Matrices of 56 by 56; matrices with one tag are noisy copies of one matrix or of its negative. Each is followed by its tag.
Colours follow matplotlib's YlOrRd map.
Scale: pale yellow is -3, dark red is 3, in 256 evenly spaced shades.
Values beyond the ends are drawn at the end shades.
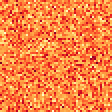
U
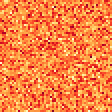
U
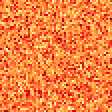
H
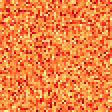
H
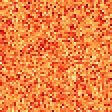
U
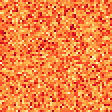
U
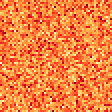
U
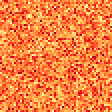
U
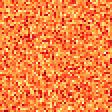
H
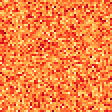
U
